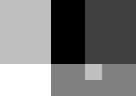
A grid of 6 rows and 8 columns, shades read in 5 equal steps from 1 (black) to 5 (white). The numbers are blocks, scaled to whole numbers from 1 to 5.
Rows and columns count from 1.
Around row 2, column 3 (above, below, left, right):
4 4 4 1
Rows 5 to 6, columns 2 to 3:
5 5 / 5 5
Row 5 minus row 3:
1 1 1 2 2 2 1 1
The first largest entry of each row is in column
1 1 1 1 1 1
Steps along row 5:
same same down same up down same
